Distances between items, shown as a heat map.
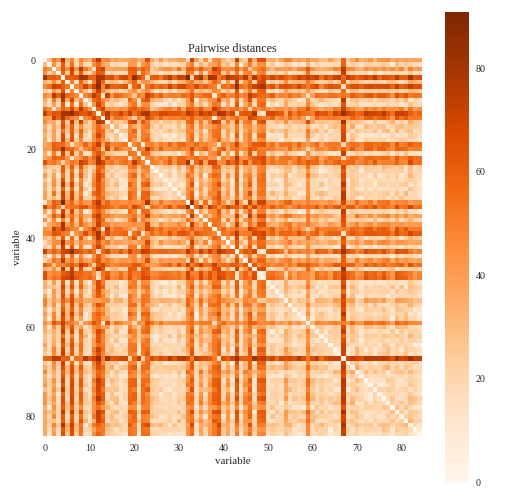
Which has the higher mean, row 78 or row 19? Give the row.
19
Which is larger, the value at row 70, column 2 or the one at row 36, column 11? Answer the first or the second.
the second
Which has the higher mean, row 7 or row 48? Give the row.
48
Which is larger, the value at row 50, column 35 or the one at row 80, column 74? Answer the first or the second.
the first
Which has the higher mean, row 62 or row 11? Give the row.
11
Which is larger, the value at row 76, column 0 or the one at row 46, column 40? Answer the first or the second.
the second
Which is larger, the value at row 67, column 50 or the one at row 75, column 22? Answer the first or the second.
the first
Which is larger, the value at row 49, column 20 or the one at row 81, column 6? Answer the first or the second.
the second
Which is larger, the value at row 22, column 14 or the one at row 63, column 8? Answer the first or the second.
the first
